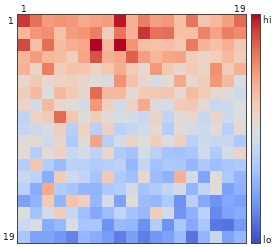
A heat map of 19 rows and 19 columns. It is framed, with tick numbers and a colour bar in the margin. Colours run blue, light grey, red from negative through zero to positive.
There is an overall slope up to the top. No regular stripes run through it. No row or column stands out.
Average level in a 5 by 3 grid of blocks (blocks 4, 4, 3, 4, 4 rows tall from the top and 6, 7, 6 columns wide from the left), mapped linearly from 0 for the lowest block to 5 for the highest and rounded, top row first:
5 5 4 | 3 3 3 | 3 2 2 | 2 1 1 | 1 0 0
